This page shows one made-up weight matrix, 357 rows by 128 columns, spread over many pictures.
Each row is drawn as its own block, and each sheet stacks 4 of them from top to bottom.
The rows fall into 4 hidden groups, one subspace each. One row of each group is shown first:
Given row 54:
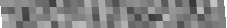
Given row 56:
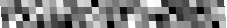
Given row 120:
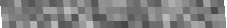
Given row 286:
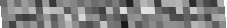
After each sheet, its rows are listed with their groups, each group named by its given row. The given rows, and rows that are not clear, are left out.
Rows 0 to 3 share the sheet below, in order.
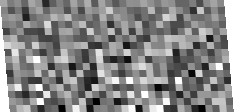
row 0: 54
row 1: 54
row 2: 120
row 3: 120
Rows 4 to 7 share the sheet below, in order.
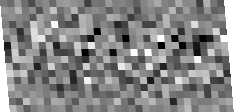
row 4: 120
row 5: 56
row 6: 56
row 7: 54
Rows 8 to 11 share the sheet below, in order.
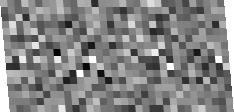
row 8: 56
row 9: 120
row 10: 286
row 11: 120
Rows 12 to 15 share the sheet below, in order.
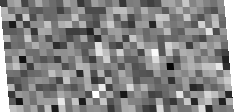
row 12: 56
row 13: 286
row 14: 286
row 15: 56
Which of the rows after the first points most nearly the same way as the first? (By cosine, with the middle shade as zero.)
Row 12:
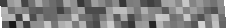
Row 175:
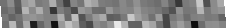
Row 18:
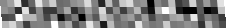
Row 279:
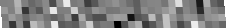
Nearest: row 279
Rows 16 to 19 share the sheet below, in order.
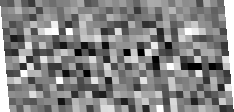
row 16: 120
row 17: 54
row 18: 286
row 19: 286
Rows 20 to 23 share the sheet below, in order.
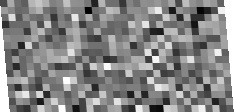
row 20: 56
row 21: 56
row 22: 54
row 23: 120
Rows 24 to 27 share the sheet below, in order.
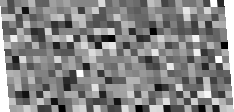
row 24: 286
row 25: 54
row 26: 286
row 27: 120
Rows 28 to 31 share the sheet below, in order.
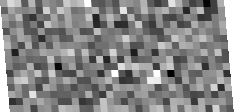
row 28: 286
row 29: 56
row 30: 54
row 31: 286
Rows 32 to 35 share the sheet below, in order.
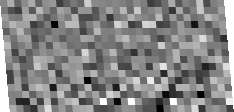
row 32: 120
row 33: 56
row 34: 56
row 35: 54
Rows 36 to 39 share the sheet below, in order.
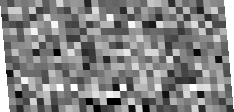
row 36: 120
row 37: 120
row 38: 54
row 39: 54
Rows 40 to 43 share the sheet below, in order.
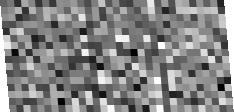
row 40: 286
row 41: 56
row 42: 286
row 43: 286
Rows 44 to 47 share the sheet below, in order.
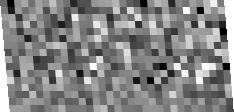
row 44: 286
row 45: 286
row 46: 56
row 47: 286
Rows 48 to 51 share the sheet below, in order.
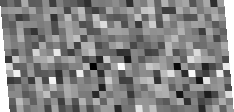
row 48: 286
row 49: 120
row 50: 56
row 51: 56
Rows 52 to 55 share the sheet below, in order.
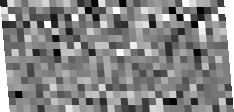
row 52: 56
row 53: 120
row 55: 54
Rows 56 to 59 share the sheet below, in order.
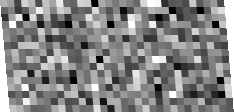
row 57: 286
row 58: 56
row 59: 286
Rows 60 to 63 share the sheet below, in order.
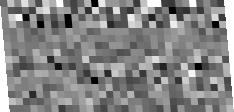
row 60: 56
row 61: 120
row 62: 54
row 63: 286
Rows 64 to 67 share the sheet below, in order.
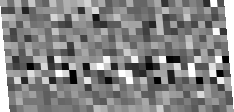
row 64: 286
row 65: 286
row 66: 286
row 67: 54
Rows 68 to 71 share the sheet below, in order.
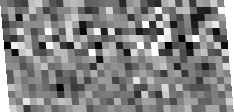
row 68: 56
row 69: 54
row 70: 56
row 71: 54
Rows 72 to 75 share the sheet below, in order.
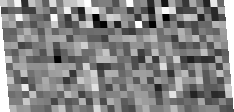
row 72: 286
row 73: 286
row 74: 54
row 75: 286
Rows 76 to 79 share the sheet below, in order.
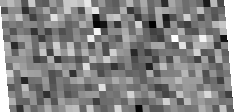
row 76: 286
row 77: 56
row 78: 54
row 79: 56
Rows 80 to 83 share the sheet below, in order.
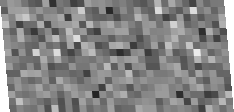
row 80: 54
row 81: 120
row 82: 286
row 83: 56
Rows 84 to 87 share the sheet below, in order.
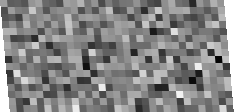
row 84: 56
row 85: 120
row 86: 54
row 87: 56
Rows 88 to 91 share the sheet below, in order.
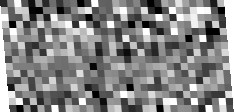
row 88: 56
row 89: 286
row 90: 56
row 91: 56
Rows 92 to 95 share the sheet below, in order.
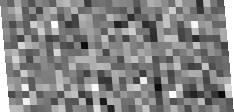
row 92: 120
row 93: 286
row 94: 286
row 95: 286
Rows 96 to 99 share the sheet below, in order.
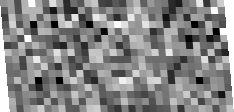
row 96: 120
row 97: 286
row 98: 120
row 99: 120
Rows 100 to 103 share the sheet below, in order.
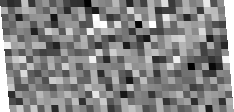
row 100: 286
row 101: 54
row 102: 286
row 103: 56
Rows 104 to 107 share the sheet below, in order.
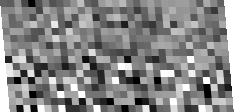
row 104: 120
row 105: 120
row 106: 56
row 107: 120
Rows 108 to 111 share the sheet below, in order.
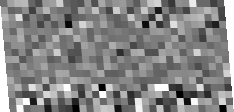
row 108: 56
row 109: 120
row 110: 54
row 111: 56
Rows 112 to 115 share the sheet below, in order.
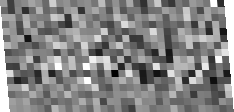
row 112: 286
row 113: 286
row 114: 54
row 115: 286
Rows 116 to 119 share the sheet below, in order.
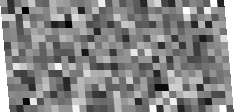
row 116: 286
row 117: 56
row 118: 54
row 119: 56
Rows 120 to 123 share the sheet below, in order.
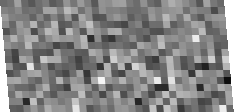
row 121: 54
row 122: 286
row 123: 56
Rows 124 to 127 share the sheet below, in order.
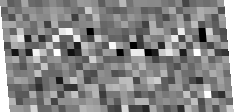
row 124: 56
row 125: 120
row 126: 120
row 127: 120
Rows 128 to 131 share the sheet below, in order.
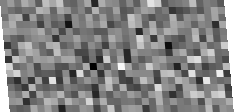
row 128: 56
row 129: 54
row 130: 56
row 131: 286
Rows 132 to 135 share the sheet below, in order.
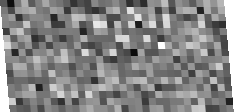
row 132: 286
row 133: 56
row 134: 120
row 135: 54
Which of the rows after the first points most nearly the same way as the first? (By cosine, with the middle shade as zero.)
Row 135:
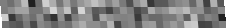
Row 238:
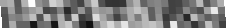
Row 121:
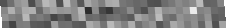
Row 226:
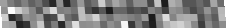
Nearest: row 121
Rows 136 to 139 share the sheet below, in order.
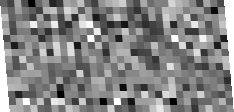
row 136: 120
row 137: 56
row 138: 286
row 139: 54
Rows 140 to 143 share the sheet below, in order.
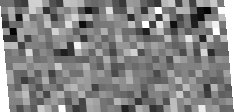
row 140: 56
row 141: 286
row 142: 54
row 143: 120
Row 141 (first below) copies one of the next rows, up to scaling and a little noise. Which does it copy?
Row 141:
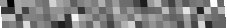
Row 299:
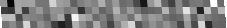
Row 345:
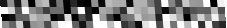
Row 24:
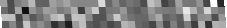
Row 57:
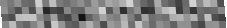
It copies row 299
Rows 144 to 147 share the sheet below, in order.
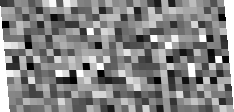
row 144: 54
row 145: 54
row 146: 286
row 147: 286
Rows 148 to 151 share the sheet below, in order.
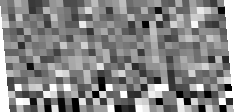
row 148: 56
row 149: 286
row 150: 286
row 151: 56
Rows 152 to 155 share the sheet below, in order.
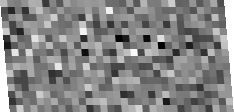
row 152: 54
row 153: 56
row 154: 54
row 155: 56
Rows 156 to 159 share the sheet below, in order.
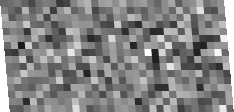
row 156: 120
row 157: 56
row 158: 286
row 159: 56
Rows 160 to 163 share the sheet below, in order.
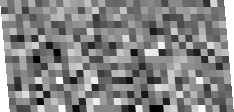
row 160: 286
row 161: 120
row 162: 120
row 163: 120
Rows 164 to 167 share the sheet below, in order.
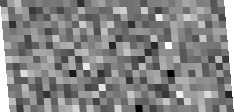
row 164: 56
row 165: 54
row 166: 54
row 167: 56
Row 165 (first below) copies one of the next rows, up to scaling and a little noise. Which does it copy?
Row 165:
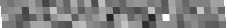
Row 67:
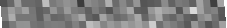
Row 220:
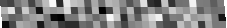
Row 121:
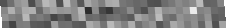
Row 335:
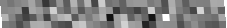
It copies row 335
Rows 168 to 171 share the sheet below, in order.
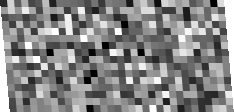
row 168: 286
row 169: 54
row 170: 120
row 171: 56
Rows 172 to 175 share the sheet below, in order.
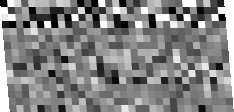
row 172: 56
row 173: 120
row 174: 120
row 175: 120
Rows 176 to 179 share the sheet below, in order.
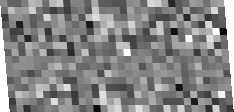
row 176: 120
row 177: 286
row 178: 54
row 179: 120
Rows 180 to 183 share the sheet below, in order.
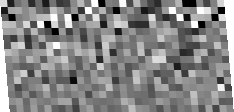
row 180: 56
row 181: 54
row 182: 56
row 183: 286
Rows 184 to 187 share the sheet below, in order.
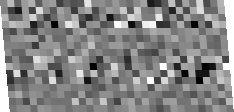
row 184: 120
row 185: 120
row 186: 56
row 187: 54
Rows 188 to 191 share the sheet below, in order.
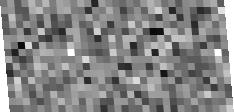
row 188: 56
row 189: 56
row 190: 56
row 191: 286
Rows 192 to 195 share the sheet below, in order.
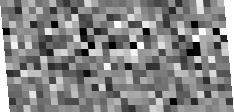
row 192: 120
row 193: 54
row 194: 286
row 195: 54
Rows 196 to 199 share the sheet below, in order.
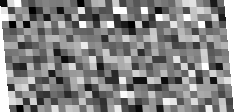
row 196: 56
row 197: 286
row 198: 120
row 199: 56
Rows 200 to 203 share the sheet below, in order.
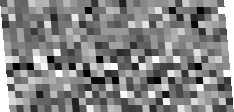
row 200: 56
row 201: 120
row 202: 54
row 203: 56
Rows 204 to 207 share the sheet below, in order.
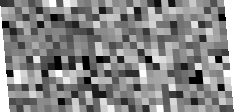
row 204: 54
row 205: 286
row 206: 54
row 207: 286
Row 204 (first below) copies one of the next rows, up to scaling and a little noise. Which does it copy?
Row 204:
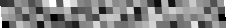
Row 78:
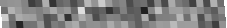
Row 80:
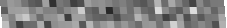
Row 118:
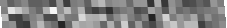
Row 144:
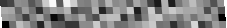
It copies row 144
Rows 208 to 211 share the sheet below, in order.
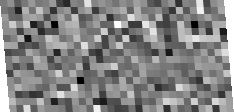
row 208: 120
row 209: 286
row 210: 54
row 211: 120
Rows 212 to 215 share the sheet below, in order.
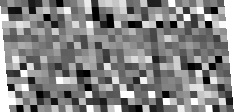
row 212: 120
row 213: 286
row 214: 286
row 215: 56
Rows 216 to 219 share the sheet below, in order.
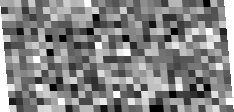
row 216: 286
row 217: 286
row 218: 120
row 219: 54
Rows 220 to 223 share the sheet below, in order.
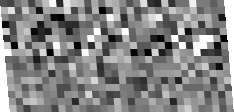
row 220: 54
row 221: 56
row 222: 120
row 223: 54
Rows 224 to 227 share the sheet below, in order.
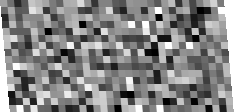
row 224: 56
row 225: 54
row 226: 54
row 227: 56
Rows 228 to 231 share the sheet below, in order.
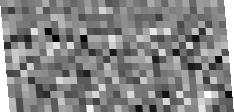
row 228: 54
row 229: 54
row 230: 286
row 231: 56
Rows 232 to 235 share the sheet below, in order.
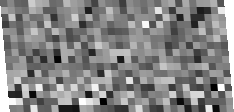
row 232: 56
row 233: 120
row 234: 54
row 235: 286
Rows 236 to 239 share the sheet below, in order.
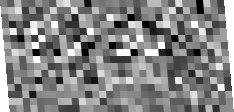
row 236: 120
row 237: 120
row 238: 120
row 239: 286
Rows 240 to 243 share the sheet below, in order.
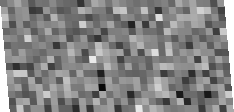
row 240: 56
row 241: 286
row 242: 54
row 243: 56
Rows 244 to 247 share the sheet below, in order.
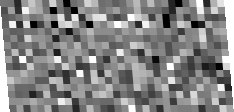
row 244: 120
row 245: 120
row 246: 286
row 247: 286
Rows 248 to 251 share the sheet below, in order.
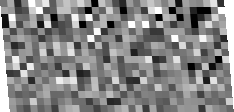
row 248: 56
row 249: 56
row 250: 286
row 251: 54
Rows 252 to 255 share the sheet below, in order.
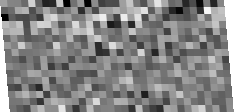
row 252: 54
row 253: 286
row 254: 286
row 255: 120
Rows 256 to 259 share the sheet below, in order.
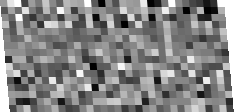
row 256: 286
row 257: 286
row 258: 56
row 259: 54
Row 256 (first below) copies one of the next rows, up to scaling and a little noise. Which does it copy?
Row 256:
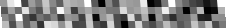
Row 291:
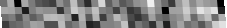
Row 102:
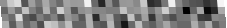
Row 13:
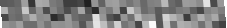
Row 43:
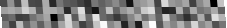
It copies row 102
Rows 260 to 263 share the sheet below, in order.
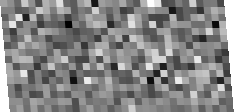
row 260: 56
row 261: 286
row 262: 56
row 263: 286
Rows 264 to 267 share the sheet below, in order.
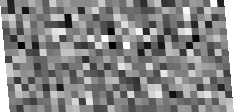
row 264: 286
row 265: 54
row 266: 56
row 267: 286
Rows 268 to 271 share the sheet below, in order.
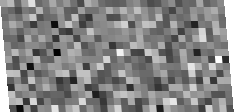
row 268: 120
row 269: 120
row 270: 286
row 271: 56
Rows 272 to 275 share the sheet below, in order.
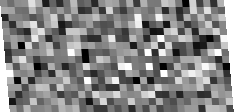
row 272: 54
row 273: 56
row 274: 56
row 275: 54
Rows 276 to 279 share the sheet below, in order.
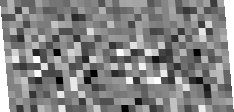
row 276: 286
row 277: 120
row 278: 120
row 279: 120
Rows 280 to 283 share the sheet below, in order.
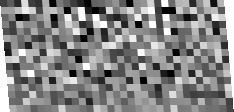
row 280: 286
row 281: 54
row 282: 54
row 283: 286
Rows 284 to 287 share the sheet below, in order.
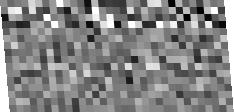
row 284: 120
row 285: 56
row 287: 56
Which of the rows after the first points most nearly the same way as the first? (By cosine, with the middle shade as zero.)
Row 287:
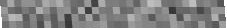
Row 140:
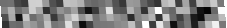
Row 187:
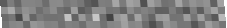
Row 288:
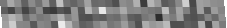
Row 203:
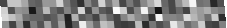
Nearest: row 203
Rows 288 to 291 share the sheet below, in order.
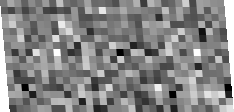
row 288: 54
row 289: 120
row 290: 54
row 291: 286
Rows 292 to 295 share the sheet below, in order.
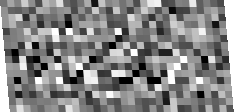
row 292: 56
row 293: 54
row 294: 120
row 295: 54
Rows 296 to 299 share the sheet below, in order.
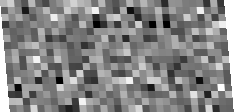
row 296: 286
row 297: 286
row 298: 120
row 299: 286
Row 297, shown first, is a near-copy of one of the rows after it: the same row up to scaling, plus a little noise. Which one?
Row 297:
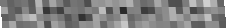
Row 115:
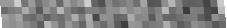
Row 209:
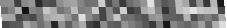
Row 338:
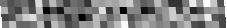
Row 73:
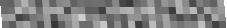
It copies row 338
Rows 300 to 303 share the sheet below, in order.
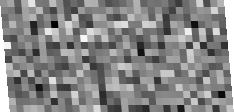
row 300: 120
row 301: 54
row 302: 56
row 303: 120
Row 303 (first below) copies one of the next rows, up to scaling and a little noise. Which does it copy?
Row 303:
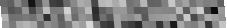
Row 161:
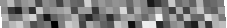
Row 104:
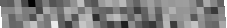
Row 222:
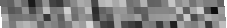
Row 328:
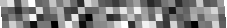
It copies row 222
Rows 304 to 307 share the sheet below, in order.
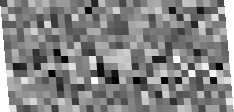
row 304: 56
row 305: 120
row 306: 120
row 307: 54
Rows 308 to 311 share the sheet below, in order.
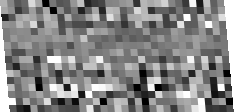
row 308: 54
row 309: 54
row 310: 54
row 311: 54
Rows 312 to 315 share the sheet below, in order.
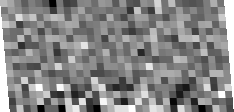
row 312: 54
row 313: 286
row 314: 120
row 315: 120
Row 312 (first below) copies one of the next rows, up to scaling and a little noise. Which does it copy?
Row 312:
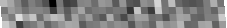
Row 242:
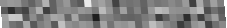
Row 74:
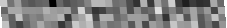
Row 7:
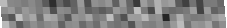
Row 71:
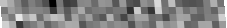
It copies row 71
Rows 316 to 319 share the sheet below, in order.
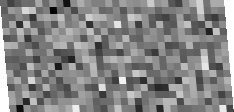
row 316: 120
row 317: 286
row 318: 120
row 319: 56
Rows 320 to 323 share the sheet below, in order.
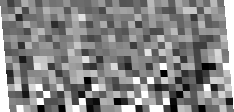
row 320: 286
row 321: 56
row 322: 56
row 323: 120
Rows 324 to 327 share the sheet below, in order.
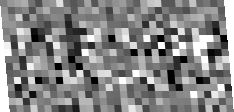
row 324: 56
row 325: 56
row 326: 120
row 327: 286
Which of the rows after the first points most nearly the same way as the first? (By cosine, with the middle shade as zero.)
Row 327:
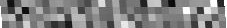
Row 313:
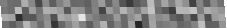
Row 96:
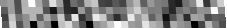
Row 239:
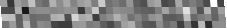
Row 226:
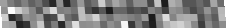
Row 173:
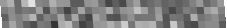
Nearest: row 239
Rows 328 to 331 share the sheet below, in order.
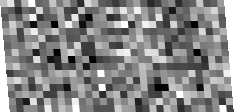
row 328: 120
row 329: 120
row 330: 54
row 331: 56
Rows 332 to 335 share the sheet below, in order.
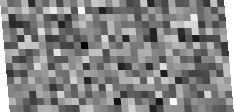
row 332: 54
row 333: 286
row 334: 56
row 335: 54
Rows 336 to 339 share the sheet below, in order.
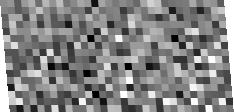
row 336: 56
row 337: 56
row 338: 286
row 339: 56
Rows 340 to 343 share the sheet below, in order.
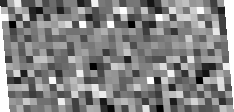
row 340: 56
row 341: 286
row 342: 56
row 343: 286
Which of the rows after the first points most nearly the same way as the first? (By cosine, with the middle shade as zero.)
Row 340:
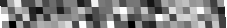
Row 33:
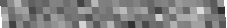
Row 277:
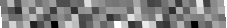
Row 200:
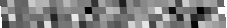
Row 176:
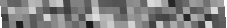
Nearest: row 33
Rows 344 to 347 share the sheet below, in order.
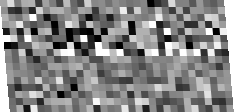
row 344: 120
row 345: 286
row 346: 120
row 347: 120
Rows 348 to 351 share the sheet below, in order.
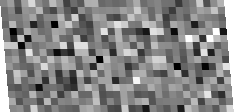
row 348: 120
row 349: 286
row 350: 56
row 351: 120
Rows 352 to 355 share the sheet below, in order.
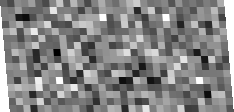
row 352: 54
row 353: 120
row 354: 120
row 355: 120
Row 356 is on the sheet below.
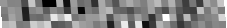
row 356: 54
